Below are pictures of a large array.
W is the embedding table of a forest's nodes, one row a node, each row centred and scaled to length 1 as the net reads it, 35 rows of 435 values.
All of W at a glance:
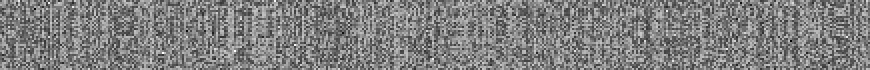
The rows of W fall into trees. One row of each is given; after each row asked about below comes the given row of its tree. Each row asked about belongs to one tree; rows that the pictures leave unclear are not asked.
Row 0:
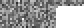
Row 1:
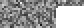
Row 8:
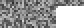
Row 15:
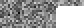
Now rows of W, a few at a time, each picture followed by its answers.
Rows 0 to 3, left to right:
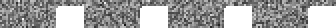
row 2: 1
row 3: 8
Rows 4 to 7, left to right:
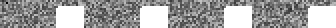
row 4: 15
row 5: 15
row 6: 15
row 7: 15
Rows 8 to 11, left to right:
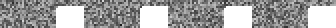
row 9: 1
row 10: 8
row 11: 15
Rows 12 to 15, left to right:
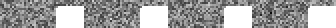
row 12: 8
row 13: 15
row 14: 8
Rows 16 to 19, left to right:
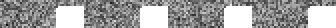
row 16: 15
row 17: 15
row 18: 1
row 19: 8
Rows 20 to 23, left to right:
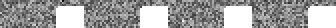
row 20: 8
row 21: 8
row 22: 0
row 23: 8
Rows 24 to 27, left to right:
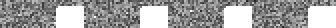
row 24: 15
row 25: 8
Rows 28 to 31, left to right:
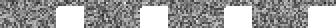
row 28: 8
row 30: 15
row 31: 0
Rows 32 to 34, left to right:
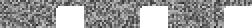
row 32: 1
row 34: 0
